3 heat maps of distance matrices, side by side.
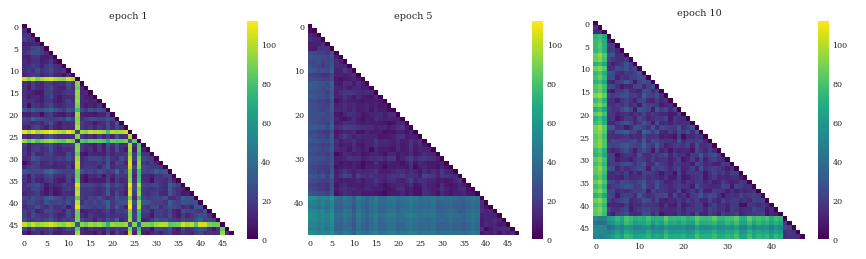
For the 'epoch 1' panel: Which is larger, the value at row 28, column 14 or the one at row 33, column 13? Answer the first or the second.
the second
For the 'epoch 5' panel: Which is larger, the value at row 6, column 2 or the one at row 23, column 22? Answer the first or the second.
the first
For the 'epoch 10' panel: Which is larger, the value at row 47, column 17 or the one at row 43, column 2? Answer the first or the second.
the first
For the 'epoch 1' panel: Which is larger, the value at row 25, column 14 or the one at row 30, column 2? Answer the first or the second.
the second
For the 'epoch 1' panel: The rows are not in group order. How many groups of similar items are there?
2
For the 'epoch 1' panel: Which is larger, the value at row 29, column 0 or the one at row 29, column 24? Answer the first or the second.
the second
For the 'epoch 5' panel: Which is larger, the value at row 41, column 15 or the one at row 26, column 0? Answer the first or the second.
the first
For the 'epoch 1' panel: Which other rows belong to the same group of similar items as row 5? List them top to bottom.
0, 1, 2, 3, 4, 6, 7, 8, 9, 10, 11, 13, 14, 15, 16, 17, 18, 19, 20, 21, 22, 23, 25, 27, 28, 29, 30, 31, 32, 33, 34, 35, 36, 37, 38, 39, 40, 41, 42, 43, 44, 46, 47
